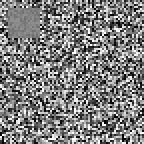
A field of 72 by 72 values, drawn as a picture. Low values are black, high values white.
No row or column stands out. Overall the values sit about 50% of the way up the scale. No regular stripes run through it. The values spread evenly over their range. In the top left lies a patch that is calmer than the rest.
